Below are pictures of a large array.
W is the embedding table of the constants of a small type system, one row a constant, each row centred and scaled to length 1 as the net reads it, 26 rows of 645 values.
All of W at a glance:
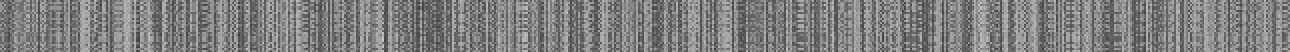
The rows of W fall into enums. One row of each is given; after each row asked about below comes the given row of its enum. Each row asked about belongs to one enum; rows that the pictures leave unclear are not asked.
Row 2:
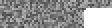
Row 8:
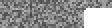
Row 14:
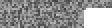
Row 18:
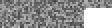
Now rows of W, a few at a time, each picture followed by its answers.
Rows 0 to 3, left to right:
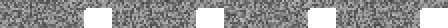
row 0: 8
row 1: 14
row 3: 14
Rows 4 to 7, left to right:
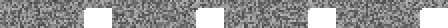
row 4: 14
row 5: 2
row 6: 18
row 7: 8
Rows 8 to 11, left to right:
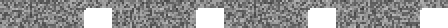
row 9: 14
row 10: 8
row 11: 18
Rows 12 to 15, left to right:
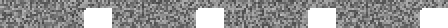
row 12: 2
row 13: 8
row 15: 8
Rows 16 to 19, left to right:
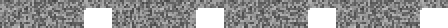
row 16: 18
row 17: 14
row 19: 18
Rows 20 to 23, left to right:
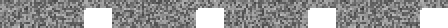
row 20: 18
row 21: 8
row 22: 14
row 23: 18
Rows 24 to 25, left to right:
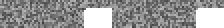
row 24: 2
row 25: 18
